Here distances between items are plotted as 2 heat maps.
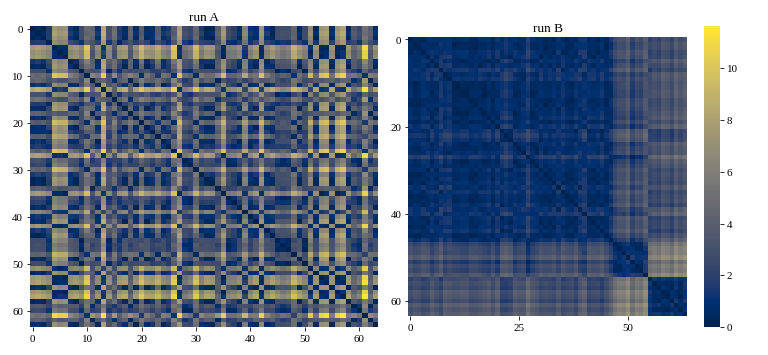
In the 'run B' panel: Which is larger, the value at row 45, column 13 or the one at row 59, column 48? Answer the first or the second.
the second
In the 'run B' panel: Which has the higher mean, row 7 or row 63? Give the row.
63
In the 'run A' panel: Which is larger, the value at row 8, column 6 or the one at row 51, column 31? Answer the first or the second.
the first
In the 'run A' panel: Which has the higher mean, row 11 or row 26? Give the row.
26
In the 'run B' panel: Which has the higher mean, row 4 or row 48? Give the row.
48
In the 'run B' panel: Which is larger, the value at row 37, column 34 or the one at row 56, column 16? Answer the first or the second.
the second
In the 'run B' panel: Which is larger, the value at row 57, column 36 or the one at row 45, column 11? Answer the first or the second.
the first
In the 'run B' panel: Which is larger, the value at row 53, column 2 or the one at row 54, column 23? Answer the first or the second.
the second
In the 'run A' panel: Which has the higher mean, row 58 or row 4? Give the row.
4
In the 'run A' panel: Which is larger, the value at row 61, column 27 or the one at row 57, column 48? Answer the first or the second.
the first
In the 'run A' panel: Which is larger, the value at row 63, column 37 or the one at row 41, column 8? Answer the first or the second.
the first
